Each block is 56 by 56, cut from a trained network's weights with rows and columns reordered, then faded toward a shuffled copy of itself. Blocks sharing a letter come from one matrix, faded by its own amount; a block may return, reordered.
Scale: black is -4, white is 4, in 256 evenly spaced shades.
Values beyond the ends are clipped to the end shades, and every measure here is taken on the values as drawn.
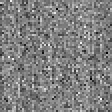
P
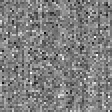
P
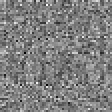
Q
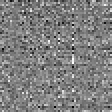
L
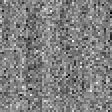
P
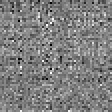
L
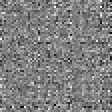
L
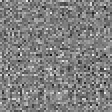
Q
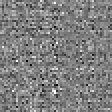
L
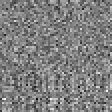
Q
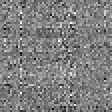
L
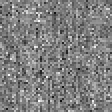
P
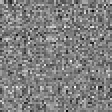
Q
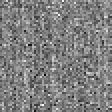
P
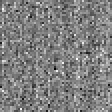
P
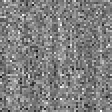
P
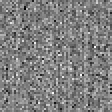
P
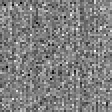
P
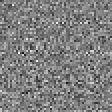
Q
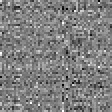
L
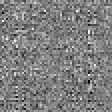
L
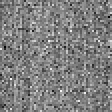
P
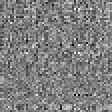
Q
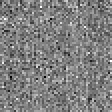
P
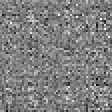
L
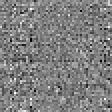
L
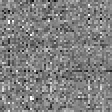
L
